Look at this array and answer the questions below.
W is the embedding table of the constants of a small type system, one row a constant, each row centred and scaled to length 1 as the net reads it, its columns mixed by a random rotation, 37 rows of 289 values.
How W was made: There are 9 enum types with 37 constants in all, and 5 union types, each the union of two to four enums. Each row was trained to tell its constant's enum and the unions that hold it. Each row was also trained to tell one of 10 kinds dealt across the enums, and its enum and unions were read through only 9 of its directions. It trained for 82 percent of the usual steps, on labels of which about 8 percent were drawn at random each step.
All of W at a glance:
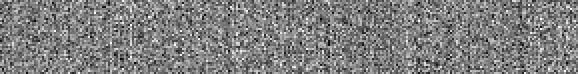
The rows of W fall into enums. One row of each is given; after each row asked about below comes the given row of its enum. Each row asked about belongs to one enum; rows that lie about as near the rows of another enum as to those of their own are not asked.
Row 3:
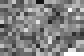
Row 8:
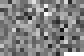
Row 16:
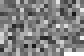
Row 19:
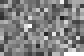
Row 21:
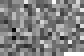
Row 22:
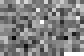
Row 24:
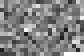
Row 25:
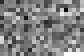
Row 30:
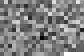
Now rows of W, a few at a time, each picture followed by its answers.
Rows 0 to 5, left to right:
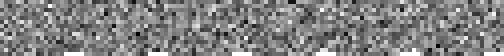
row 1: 8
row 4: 25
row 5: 22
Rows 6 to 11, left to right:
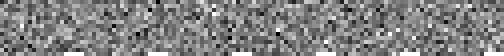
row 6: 21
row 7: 8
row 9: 24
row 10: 19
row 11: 24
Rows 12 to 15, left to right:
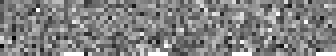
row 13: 3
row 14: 22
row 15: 21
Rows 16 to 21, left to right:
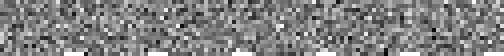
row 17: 3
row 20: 25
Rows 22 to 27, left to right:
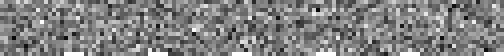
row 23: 8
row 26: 25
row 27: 21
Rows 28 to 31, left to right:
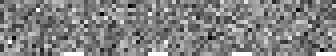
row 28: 25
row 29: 3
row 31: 8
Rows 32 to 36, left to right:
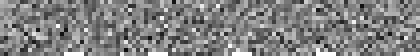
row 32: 24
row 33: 3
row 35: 24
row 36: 30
